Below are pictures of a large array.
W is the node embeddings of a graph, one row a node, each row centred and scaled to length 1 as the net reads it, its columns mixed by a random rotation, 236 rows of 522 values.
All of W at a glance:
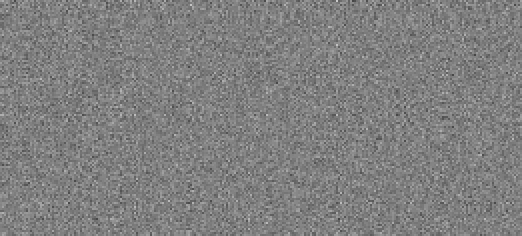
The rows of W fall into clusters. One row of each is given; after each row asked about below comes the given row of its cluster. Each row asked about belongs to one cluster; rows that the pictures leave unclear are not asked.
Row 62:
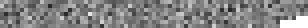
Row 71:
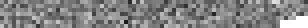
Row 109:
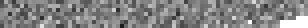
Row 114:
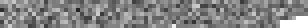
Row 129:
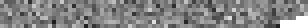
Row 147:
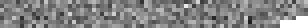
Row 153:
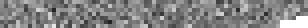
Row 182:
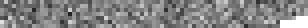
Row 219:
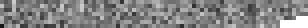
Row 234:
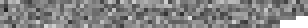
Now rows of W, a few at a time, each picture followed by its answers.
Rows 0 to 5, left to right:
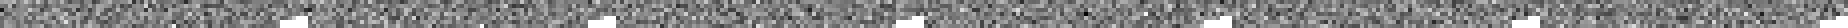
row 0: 114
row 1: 114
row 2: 71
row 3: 153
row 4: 109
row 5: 109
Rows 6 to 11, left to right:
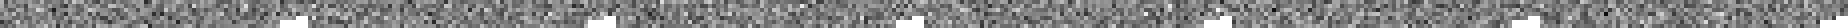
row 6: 153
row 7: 71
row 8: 147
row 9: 153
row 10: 114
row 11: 62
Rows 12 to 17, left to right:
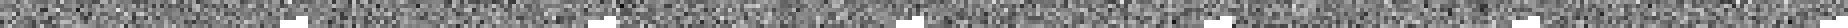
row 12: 114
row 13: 147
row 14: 182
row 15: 147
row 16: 219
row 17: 147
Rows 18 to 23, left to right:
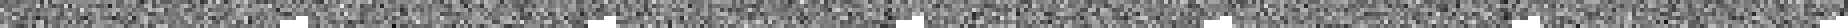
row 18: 147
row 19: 129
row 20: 129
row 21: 71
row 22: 129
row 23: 71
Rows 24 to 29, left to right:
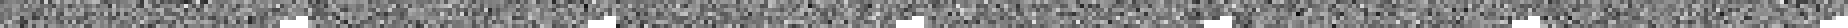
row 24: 147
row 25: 182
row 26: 219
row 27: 129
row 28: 62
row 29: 182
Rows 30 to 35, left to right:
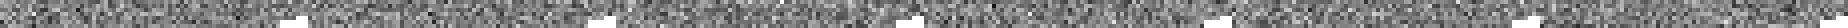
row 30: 114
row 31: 71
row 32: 234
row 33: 147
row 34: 114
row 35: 219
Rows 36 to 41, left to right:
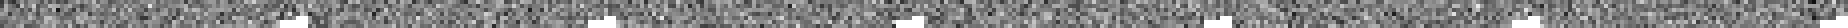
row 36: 109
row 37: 62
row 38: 129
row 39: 62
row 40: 153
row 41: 129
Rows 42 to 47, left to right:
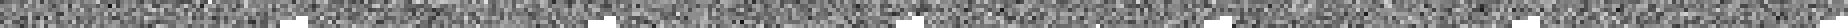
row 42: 147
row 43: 234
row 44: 71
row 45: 114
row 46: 219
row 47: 114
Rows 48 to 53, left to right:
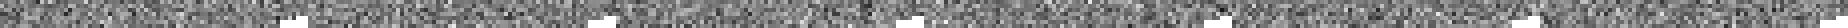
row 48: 62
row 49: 71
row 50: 219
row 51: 234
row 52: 109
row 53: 62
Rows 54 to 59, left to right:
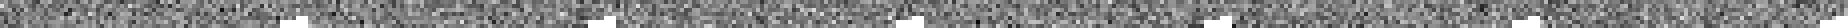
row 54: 62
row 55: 129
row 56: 109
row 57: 129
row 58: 219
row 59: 182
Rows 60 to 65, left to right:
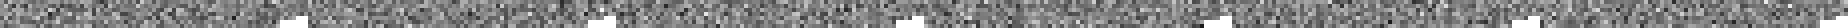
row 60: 71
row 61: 153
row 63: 129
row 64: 147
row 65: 114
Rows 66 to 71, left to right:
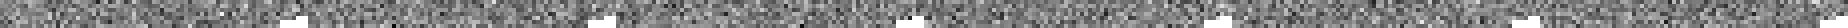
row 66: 153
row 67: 129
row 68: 62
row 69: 182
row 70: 147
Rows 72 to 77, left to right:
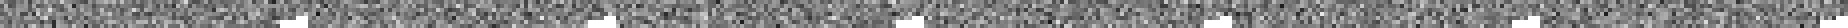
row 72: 129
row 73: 109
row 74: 71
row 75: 71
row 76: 62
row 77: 62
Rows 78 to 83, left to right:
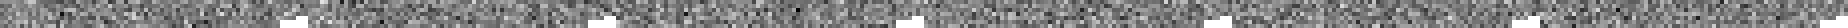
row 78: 153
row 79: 234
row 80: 182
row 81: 71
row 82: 71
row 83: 114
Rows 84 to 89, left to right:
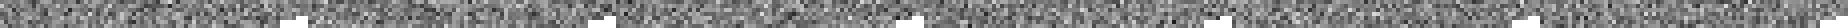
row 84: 62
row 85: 234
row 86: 109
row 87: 147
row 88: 114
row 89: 147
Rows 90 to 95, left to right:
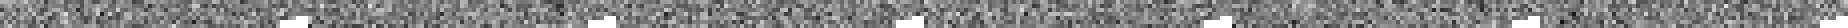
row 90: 114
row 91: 219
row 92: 71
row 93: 114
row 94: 219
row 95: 147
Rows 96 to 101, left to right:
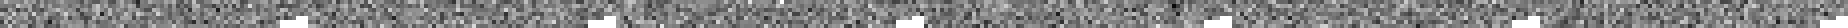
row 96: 114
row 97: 129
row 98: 234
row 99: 219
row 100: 109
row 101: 147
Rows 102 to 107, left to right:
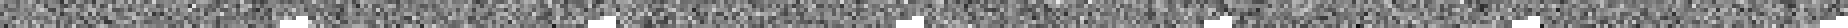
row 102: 153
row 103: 182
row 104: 114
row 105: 234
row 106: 219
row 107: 219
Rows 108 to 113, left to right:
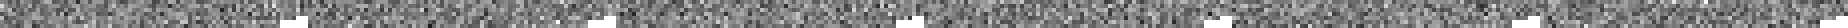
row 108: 62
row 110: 62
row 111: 147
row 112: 219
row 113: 234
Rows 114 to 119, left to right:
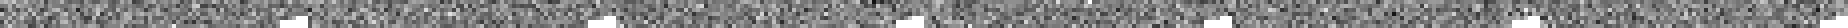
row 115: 114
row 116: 182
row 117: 234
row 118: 153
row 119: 182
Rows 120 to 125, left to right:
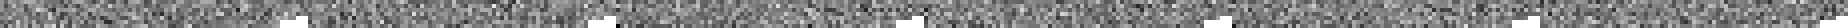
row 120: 153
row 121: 147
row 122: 219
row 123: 114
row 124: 219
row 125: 109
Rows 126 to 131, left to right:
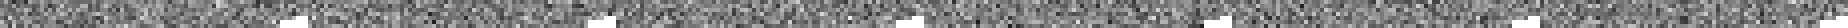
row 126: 182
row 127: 71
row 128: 109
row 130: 147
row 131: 109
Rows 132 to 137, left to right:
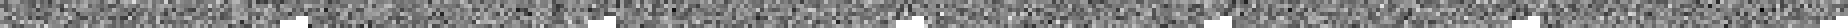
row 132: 234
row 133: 219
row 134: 109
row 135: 71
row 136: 109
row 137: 62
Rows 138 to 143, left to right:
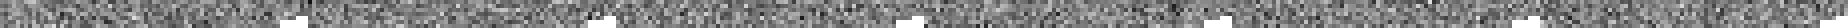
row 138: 153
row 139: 109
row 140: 62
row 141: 219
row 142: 147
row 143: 182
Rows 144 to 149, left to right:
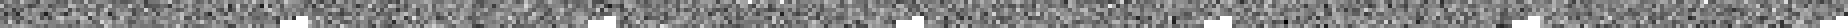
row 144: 62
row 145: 182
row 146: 234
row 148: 129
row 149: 234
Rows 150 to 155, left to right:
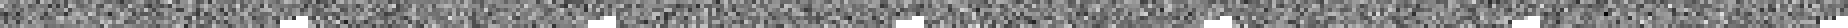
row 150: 62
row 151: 182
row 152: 71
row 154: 182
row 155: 62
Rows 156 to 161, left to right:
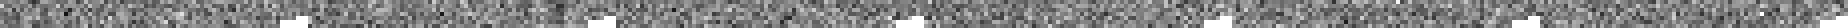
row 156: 62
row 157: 219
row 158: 109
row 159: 182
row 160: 234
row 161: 153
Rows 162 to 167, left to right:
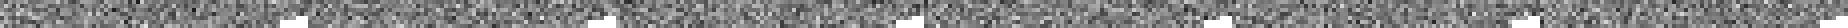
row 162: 71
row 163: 109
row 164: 182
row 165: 109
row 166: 71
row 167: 114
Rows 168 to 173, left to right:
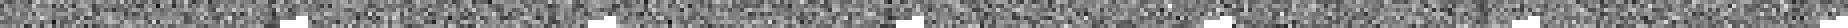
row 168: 129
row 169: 71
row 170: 129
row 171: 153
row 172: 219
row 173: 153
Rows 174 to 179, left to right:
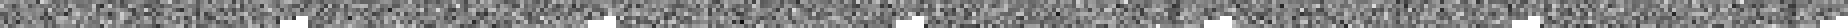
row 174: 62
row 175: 109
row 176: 71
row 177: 219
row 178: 182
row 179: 219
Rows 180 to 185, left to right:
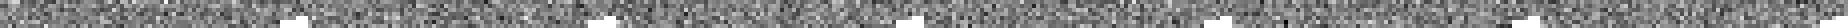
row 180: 234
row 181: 71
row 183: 147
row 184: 129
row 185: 182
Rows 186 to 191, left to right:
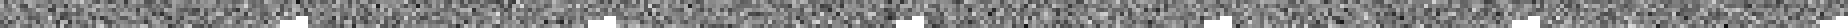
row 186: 153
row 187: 147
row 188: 129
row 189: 62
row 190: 153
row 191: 109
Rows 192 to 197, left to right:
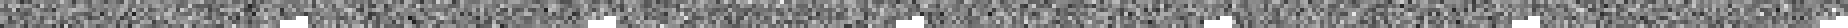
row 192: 219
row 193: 153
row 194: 234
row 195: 62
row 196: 62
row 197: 153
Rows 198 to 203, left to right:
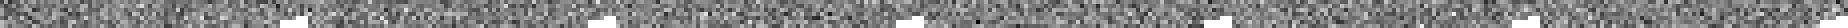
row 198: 182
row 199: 114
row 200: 71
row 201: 129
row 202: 153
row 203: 153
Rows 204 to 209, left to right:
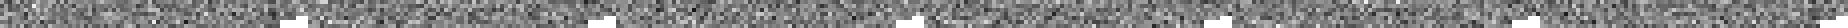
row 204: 129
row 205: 234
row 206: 114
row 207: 234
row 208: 234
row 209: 129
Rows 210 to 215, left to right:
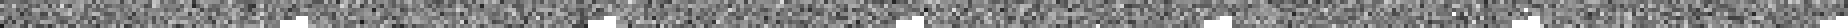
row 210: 219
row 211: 129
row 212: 234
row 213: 114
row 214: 153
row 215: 71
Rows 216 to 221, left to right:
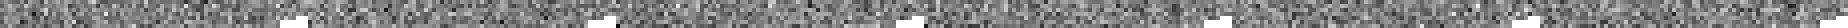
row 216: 147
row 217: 114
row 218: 219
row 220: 153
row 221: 219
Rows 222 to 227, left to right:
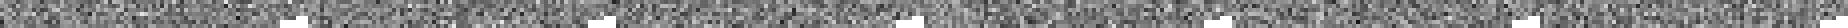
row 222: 114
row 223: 71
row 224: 109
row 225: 153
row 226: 71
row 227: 147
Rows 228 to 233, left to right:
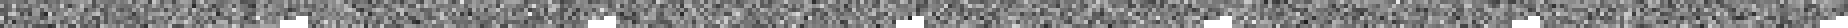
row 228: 219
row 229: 153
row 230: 62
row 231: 109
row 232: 234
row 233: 71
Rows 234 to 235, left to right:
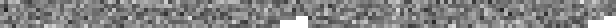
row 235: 71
